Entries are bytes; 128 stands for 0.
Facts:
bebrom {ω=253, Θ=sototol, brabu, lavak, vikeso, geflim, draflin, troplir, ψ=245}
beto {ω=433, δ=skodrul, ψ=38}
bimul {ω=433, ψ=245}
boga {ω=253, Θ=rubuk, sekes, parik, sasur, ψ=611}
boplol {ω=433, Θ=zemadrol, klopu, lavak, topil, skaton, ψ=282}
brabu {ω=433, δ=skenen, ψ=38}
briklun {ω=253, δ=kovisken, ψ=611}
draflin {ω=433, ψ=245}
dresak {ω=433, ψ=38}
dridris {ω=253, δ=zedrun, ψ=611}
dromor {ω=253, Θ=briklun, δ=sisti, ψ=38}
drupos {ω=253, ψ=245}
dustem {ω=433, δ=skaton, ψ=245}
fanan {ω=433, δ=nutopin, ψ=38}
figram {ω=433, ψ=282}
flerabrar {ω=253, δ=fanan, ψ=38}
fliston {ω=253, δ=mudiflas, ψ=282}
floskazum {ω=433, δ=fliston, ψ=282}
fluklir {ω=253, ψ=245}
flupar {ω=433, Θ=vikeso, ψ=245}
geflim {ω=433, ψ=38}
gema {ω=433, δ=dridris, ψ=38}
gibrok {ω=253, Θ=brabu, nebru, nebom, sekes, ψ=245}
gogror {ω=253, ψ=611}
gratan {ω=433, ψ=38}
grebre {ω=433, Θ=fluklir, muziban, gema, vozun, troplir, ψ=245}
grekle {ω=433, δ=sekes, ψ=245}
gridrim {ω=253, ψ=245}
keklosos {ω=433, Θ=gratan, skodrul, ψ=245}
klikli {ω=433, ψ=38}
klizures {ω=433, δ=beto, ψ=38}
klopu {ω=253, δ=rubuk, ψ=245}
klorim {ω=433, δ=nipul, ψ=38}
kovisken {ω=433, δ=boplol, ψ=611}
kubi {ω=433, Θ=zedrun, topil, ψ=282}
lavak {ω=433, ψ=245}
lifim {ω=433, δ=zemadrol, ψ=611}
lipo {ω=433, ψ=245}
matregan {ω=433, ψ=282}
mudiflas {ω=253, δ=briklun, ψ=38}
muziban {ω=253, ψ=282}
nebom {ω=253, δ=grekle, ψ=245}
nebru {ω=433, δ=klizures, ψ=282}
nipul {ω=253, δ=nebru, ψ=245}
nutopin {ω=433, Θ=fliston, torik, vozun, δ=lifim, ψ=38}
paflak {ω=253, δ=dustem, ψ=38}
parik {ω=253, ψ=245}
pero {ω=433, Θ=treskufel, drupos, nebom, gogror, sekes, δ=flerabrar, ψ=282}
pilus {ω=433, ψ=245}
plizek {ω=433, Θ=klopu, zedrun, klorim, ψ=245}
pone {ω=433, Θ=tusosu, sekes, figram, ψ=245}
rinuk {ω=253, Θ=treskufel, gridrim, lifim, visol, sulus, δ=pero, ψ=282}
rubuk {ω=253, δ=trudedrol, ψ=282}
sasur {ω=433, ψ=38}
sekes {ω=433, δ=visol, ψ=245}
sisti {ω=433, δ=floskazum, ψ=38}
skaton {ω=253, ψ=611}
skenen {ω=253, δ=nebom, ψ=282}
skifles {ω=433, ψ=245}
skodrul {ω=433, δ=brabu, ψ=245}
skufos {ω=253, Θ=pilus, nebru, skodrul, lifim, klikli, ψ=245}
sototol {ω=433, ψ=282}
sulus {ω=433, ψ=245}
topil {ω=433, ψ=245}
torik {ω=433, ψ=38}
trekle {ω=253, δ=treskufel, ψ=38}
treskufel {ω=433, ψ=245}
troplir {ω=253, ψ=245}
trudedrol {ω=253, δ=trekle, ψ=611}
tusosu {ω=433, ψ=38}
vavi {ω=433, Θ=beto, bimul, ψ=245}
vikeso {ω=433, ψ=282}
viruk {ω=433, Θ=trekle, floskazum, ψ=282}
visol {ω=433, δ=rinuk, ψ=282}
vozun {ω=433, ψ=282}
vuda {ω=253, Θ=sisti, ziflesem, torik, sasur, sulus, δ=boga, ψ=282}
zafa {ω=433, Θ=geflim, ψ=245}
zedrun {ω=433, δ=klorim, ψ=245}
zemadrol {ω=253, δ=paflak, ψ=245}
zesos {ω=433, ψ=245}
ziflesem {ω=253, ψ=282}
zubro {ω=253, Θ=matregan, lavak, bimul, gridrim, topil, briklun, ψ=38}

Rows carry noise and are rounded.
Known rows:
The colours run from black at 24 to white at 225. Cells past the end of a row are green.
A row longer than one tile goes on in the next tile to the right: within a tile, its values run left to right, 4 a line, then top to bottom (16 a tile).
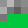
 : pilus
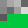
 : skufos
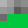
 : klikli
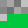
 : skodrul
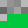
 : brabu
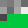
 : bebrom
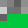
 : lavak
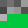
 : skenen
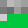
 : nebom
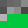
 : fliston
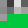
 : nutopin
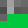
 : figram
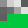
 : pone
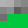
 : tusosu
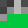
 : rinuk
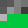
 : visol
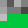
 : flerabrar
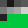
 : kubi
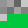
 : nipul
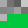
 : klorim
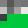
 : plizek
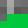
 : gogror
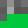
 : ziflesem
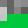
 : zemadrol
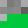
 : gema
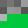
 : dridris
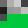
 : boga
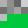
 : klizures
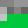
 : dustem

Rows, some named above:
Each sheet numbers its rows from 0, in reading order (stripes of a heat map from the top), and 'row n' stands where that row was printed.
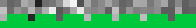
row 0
klopu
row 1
zubro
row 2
gibrok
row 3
trekle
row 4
klopu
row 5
sisti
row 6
vozun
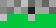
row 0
skodrul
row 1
nebru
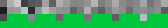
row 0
boga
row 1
vuda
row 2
torik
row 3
pilus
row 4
geflim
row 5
mudiflas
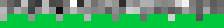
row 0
zedrun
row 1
rinuk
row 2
pero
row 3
trekle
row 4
dromor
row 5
tusosu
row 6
sekes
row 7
vikeso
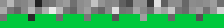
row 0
sulus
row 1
zubro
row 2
gridrim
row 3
treskufel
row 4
topil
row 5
nutopin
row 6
bimul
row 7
grebre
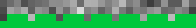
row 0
viruk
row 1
trudedrol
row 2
keklosos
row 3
sasur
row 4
pilus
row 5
briklun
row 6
lifim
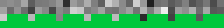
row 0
grekle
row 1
rubuk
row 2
dromor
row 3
beto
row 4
klizures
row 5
zubro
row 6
viruk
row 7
matregan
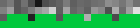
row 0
skaton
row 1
kubi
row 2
vikeso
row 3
kovisken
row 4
vavi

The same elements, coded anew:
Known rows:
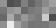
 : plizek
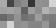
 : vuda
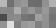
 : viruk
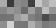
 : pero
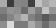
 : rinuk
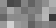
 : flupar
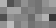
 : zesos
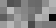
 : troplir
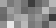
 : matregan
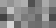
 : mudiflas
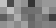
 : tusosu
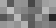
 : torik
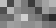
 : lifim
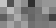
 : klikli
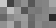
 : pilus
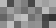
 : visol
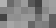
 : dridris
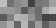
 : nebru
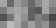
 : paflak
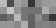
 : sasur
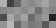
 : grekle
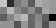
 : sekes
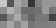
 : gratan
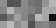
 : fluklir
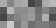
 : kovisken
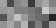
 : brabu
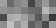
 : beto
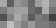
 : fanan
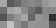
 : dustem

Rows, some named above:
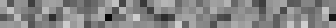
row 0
torik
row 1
lavak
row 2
lifim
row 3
skenen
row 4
dridris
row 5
klopu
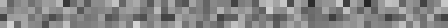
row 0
skenen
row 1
keklosos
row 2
trekle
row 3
nipul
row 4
nutopin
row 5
klikli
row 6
gogror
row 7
ziflesem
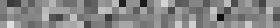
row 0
bebrom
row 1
gema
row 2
boga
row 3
klopu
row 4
trudedrol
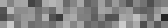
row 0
kovisken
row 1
klizures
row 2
zedrun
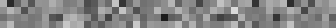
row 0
pone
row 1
klorim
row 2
treskufel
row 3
ziflesem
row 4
sisti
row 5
skufos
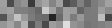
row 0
brabu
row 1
vavi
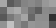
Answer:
dustem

